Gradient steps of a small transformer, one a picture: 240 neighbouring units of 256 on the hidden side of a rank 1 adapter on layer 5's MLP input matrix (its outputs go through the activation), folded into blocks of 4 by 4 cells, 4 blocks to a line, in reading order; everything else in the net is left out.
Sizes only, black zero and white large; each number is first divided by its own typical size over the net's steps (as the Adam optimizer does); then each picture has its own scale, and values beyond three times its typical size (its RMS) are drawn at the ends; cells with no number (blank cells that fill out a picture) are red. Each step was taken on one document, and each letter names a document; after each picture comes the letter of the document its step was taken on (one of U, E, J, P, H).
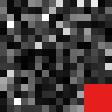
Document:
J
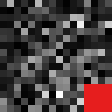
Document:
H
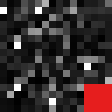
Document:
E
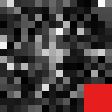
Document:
H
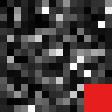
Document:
H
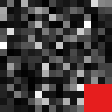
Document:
H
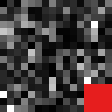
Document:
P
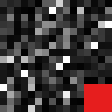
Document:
J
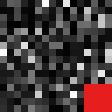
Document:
P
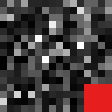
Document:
H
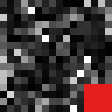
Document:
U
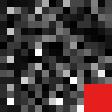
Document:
P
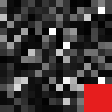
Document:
E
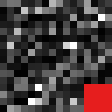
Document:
P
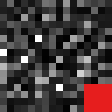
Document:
U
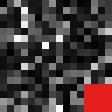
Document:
P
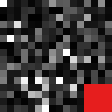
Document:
U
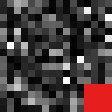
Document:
P
